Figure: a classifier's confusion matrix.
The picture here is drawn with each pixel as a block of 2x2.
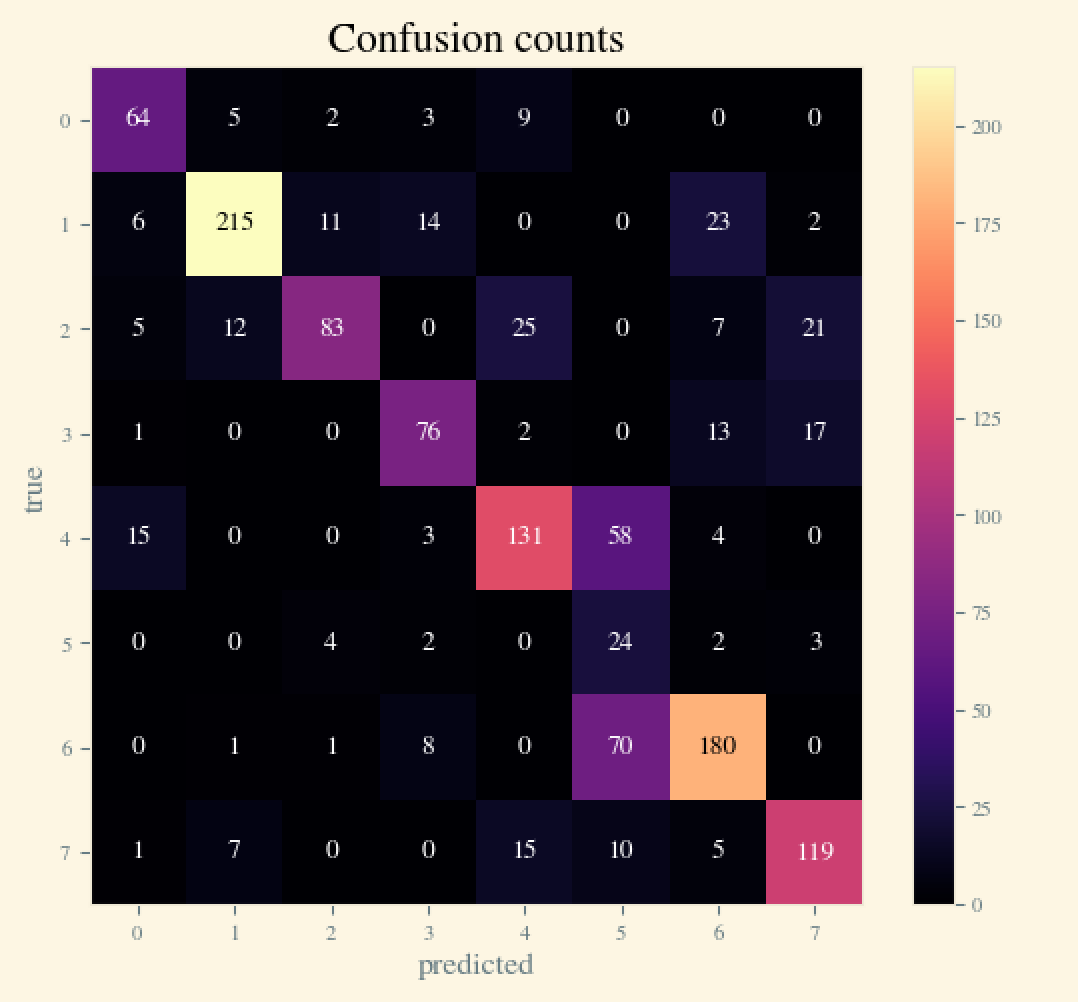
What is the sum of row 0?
83
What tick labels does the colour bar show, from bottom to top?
0, 25, 50, 75, 100, 125, 150, 175, 200
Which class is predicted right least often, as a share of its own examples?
2
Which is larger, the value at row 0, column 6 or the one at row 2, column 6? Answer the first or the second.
the second
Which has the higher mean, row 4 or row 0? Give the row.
4
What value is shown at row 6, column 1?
1
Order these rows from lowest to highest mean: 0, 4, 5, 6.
5, 0, 4, 6
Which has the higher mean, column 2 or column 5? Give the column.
5
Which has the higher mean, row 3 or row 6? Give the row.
6
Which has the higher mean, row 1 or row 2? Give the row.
1
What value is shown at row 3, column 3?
76
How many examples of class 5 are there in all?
35
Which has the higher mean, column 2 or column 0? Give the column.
2
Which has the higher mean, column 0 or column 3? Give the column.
3
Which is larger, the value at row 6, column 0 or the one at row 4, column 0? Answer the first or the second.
the second
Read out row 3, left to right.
1 0 0 76 2 0 13 17
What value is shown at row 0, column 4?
9
